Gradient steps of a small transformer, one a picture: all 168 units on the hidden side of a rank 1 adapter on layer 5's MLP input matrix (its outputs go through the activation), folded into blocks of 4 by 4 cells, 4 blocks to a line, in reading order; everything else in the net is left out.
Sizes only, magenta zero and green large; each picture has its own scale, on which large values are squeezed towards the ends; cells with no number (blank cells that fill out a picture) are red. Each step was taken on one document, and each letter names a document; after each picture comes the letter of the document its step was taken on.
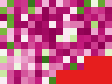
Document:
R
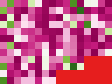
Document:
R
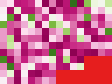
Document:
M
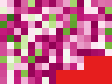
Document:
M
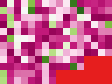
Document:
R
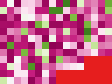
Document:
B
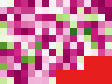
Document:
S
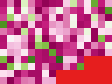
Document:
M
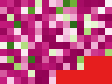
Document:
S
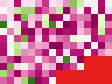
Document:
M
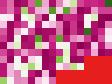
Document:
B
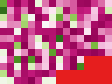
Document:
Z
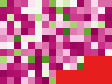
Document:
S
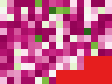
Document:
B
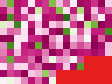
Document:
S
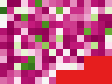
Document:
B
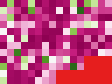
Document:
R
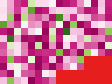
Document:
S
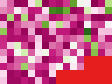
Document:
B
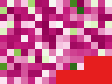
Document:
R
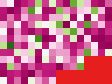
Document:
S
